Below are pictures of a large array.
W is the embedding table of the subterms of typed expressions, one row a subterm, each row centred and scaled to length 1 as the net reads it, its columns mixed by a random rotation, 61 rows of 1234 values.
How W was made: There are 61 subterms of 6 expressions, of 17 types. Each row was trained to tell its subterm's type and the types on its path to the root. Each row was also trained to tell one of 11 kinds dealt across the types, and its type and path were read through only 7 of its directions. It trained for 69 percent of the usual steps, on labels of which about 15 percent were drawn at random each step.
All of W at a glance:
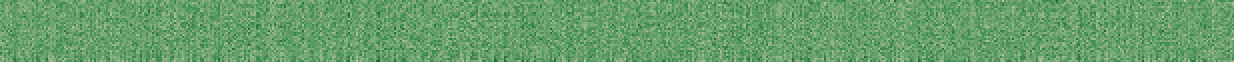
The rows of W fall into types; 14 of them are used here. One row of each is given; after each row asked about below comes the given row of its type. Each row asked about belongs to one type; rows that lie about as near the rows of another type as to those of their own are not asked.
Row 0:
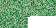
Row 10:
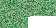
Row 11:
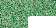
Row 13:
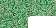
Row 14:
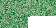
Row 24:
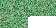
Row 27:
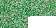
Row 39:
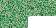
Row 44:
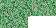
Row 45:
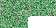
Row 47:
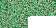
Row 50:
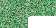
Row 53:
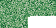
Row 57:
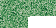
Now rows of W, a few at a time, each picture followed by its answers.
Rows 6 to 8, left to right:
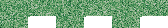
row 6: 27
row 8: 10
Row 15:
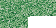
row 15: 10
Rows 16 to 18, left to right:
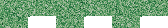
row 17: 44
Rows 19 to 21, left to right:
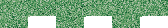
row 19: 11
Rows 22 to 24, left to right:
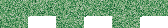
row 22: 39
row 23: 47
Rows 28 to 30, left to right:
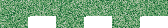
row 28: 50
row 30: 11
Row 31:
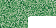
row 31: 39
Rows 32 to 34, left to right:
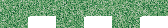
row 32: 50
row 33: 13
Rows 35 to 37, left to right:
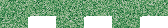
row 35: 57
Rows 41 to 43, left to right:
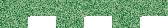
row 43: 50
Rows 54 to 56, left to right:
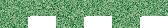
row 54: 0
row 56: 10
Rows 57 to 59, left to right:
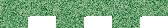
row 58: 14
